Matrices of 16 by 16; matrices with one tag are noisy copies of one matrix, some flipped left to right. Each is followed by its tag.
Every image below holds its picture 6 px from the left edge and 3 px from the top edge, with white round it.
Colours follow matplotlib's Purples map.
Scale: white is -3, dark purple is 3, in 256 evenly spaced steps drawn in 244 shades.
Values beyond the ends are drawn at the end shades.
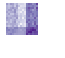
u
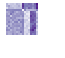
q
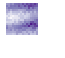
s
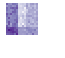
u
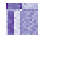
q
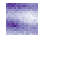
s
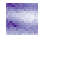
s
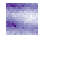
s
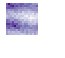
s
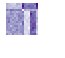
q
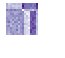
q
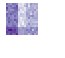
u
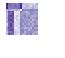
q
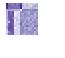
q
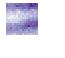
s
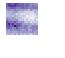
s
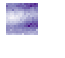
s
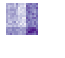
u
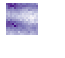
s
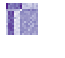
q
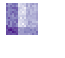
u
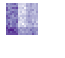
u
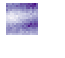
s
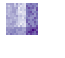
u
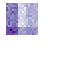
u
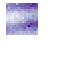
s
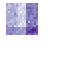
u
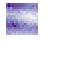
s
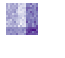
u
